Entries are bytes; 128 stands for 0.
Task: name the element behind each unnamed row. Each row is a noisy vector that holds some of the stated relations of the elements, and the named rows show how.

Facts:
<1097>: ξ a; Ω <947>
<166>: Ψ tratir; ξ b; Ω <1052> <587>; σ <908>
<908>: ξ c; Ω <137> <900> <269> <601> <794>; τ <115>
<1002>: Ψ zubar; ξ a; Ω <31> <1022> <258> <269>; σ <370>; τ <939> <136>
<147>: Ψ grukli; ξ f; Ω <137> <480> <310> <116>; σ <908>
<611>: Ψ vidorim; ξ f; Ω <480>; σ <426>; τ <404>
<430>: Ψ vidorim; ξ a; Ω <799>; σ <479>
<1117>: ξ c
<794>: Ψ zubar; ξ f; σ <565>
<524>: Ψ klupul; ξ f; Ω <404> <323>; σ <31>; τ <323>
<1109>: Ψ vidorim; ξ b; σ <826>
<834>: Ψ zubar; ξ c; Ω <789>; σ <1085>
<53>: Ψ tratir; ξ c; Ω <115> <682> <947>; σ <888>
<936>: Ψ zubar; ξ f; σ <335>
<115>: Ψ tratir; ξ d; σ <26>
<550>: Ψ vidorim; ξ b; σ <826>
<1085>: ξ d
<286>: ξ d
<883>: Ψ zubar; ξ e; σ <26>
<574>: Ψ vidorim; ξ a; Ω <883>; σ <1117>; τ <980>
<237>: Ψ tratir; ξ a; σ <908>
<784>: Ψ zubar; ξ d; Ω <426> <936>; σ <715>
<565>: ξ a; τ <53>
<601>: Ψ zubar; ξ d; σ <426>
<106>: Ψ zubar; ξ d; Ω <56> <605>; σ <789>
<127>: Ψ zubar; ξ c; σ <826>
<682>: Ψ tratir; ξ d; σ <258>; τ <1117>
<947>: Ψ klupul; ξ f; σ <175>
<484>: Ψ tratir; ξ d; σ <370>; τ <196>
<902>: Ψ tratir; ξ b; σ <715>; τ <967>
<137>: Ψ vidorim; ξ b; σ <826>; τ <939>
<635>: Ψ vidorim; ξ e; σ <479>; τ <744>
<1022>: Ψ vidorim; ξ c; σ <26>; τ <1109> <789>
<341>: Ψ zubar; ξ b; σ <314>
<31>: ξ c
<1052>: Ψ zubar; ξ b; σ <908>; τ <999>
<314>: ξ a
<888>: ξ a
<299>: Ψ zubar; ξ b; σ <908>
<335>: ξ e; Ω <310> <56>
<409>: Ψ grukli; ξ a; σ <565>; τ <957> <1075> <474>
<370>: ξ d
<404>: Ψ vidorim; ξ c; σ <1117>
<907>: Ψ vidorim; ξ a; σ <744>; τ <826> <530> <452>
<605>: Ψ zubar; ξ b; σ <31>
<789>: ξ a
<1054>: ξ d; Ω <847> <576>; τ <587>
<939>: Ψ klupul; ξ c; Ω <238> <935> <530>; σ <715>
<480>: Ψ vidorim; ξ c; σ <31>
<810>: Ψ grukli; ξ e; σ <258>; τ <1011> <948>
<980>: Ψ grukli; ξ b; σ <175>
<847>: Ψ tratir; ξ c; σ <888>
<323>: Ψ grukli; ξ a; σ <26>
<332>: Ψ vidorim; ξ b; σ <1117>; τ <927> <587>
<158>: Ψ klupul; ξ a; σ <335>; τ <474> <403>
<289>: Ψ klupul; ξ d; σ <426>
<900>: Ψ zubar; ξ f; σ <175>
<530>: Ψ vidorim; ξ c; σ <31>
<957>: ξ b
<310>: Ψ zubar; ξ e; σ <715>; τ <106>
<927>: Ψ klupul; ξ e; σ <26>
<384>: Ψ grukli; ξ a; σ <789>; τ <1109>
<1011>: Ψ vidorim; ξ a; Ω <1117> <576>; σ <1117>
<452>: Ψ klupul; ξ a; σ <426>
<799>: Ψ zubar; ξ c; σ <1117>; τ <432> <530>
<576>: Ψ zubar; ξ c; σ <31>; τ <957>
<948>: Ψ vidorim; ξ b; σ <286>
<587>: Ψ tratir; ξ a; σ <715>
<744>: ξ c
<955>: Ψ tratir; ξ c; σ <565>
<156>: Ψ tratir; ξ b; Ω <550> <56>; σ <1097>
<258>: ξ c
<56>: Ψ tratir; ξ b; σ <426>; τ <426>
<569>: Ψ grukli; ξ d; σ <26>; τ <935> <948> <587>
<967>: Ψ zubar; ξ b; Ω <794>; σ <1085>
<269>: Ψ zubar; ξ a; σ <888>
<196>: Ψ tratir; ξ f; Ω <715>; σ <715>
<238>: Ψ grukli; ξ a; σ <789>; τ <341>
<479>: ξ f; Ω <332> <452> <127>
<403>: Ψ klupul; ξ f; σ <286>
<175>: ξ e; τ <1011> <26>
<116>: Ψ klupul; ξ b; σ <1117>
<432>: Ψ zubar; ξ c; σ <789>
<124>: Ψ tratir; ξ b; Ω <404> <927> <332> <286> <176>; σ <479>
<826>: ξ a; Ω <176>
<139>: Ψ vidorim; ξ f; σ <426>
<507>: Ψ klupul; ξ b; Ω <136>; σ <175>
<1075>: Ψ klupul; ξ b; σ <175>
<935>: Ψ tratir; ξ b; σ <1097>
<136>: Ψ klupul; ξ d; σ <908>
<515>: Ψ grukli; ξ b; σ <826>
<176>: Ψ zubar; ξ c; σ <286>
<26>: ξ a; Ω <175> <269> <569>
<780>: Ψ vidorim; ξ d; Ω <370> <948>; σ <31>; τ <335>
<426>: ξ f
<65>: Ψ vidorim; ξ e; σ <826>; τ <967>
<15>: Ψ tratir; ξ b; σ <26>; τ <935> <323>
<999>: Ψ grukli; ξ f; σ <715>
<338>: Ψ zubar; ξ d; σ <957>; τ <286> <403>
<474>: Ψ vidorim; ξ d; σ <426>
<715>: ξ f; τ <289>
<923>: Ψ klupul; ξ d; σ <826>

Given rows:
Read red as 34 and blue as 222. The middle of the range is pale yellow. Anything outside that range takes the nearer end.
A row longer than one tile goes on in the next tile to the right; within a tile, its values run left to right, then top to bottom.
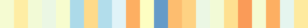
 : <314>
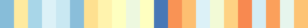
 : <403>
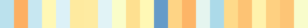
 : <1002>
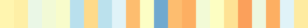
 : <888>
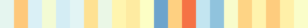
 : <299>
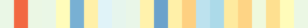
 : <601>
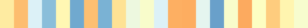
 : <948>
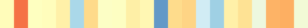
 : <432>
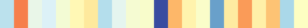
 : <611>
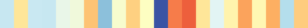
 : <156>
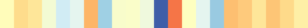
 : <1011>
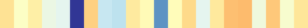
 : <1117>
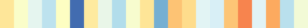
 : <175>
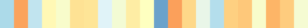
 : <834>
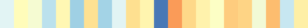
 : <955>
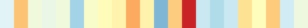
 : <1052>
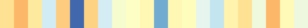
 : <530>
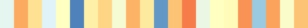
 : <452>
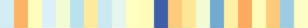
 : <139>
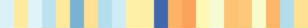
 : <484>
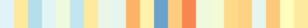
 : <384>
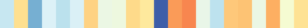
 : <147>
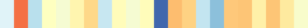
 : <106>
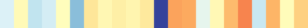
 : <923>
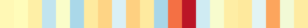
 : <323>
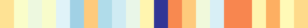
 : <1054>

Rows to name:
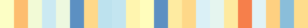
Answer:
<426>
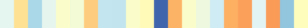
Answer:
<335>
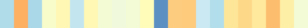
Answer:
<338>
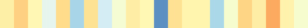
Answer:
<907>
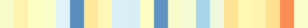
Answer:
<576>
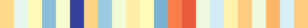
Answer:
<935>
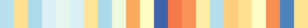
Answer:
<196>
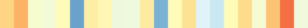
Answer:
<799>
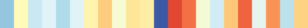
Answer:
<524>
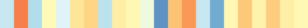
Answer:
<967>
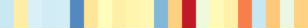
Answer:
<116>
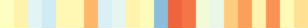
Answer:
<26>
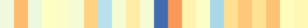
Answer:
<430>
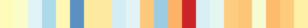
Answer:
<569>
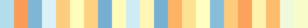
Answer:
<780>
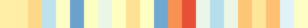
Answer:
<332>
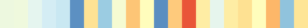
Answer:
<902>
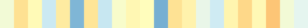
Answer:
<480>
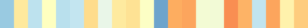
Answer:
<939>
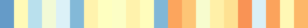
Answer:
<158>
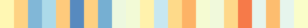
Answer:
<370>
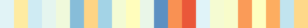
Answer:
<957>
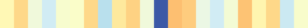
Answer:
<1109>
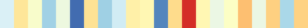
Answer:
<56>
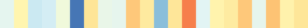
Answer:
<238>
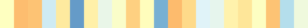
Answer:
<404>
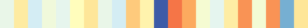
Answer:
<479>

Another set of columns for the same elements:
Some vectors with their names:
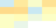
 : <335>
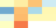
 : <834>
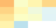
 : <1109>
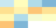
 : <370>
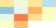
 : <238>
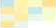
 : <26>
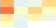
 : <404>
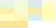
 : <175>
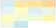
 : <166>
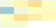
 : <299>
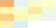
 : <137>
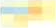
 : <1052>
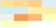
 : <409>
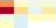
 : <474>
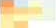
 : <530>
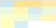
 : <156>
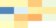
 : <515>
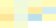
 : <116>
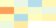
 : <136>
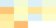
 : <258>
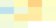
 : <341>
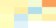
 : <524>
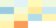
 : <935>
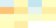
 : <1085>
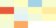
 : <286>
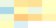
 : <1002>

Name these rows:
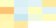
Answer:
<927>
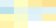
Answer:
<15>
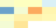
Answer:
<310>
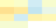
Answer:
<923>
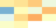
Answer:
<147>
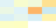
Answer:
<587>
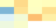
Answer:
<784>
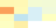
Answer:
<403>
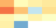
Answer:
<611>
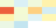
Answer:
<452>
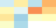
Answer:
<715>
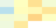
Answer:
<432>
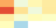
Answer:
<139>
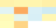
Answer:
<939>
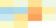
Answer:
<323>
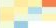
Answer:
<507>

